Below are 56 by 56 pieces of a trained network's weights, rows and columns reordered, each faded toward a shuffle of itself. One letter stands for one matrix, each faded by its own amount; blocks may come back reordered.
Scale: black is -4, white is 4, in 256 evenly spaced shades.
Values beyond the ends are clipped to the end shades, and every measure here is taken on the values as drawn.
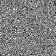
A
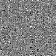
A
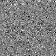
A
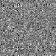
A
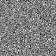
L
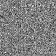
L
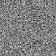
A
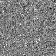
L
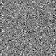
A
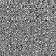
A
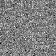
L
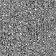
L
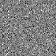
A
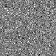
A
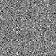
A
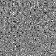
A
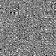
A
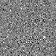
A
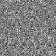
A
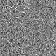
L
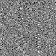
A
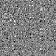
A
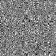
A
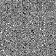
L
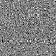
A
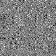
A
